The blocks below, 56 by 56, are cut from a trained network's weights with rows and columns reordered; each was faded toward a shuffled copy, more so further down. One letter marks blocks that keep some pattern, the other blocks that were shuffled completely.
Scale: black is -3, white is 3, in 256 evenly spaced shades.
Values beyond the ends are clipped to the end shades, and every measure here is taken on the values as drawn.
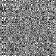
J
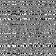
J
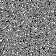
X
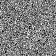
X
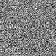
J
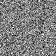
X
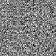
J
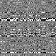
J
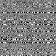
J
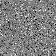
X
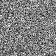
X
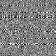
J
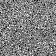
X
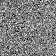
X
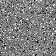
X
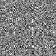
J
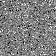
X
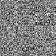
J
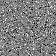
X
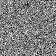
X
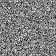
X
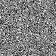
X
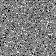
X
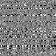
J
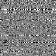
J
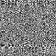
J
